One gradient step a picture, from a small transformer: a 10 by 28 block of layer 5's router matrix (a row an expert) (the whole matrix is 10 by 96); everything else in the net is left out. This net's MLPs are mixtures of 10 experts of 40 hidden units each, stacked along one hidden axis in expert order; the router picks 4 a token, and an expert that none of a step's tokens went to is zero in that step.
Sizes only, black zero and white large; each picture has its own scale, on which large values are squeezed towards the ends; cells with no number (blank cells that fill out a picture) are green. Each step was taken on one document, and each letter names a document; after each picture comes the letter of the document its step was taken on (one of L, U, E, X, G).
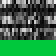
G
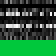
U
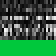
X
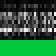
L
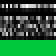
X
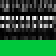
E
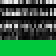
U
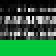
E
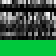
G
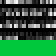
U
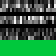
E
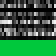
G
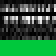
E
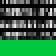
U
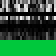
E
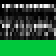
X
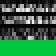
E
